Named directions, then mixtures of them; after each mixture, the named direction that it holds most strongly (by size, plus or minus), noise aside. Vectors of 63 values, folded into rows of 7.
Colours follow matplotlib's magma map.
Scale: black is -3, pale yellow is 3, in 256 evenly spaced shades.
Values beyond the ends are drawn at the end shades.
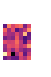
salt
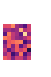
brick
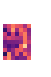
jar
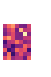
brick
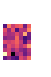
salt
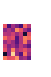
salt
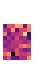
salt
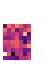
salt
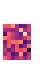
brick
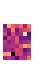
salt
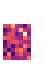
brick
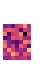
brick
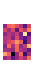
salt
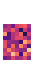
brick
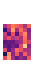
jar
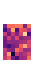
jar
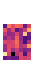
salt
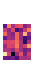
salt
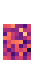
brick
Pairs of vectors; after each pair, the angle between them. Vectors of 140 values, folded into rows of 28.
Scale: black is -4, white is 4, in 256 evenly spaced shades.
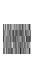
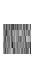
nearly opposite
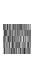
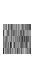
nearly opposite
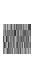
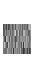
nearly opposite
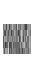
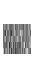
partly aligned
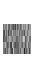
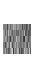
nearly opposite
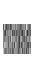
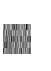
nearly opposite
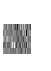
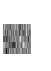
partly opposed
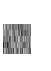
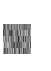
nearly opposite
